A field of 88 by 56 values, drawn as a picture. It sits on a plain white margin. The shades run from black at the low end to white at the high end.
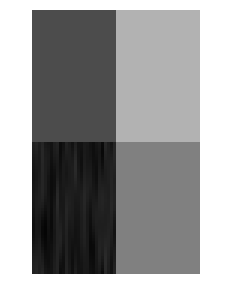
The table splits into 2 rows of 2 panels. Panel 1,1: low, flat. Panel 1,2: high, flat. Panel 2,1: very low, streaked downward, faint in contrast. Panel 2,2: middling, flat.
